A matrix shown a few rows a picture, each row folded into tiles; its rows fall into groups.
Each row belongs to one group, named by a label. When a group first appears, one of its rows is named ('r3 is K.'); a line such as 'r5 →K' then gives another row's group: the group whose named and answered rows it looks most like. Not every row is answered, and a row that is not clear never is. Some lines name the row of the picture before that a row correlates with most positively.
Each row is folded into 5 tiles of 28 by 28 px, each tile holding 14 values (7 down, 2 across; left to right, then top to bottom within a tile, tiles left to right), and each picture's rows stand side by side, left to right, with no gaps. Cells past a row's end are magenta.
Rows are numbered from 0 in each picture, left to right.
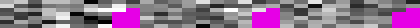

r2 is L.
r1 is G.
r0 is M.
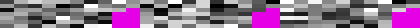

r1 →L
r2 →G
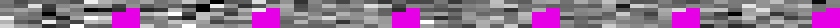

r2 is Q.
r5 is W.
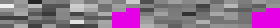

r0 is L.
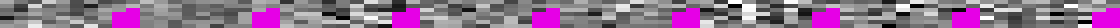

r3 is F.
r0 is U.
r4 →W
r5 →L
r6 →W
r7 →M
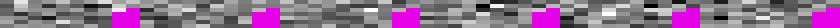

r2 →G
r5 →U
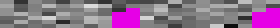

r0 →Q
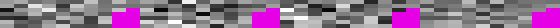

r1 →U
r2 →F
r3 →U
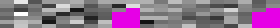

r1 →G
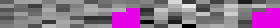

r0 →M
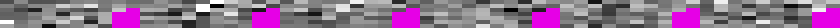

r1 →W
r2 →W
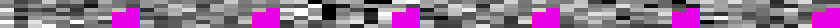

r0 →U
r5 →G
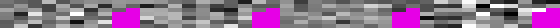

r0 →U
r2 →Q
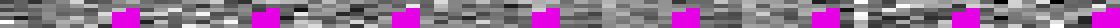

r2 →U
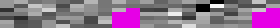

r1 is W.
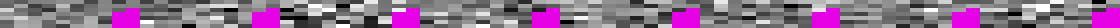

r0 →F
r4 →G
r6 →G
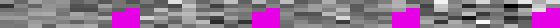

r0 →L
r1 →L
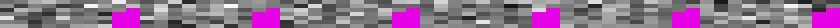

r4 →L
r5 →Q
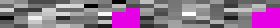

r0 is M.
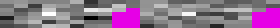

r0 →M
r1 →M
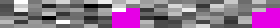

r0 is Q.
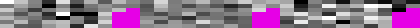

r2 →Q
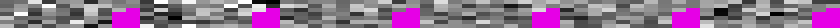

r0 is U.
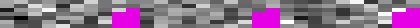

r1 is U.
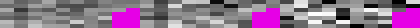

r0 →U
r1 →U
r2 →M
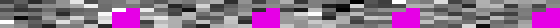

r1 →F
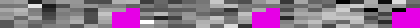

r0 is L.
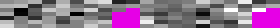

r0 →L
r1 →G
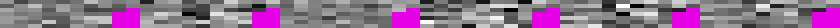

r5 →W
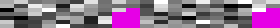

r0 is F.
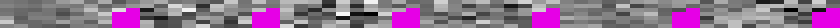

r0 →G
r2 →L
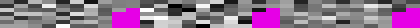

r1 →F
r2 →Q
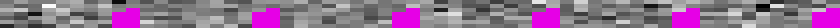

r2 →U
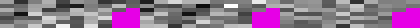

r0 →U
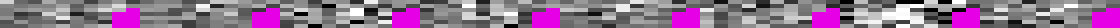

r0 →M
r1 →W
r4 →W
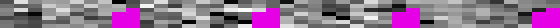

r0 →W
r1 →M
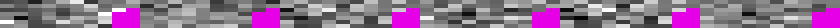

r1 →L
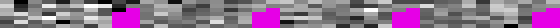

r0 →Q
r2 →G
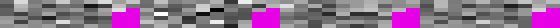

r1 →U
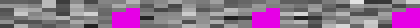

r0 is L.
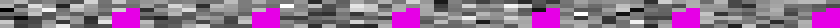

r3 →Q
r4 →U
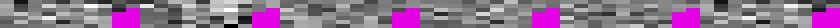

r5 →Q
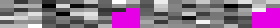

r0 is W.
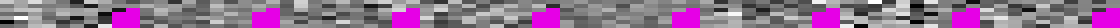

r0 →G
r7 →F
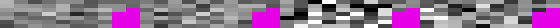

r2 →U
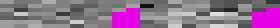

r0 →U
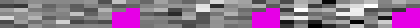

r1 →W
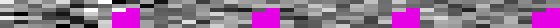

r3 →F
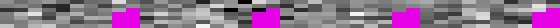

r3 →M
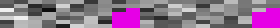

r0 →F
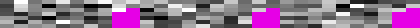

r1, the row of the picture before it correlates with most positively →1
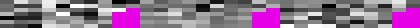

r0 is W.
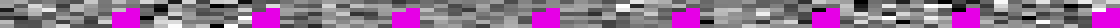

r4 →W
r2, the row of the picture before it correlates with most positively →0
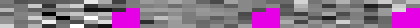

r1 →G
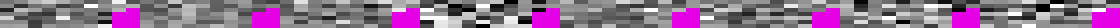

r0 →M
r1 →L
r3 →F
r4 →G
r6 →Q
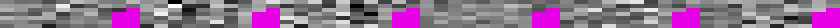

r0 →W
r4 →G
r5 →M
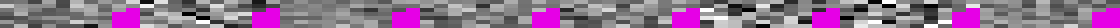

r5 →F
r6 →U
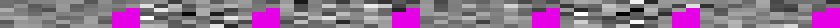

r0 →F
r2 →Q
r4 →U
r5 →L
